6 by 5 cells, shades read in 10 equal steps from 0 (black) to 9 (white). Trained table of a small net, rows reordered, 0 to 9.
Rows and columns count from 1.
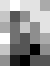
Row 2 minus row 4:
-2 -1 2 3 2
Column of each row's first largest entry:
2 4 5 1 1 1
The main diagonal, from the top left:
8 3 7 5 5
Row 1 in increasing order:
6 8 8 8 9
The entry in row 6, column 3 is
0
